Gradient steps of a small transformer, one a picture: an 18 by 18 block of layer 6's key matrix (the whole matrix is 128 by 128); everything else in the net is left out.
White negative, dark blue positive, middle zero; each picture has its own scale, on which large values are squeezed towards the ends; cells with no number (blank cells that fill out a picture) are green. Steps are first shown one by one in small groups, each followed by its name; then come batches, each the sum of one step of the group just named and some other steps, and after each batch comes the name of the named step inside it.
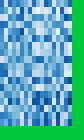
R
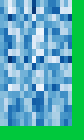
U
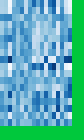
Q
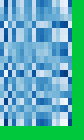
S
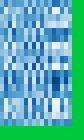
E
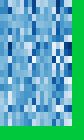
E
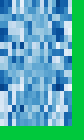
U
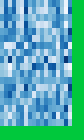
Q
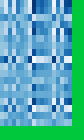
U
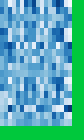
Q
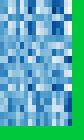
R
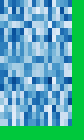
R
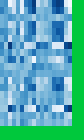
Q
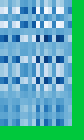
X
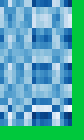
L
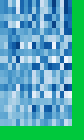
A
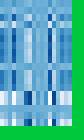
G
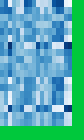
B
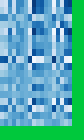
A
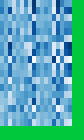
B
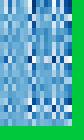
X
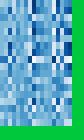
B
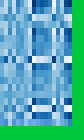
L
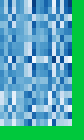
G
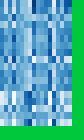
G
